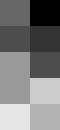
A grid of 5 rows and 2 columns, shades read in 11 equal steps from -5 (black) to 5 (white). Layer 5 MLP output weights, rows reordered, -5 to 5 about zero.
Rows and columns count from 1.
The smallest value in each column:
-2 -5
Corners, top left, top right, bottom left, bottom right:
-1 -5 4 2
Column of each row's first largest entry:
1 1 1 2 1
